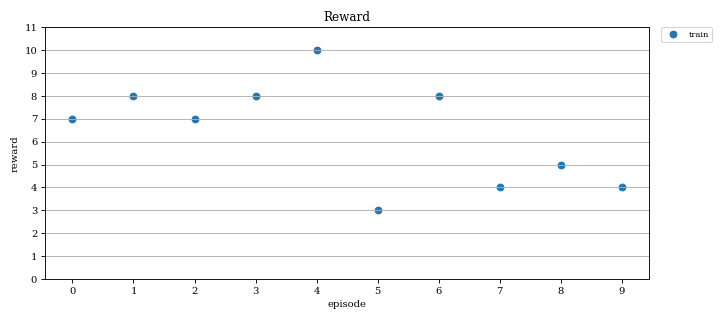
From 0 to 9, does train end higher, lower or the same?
lower
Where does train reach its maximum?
4
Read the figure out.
Title: Reward
x-axis: episode, ticks 0 1 2 3 4 5 6 7 8 9
y-axis: reward, ticks 0 1 2 3 4 5 6 7 8 9 10 11
Legend: train
Values:
train: 7 8 7 8 10 3 8 4 5 4
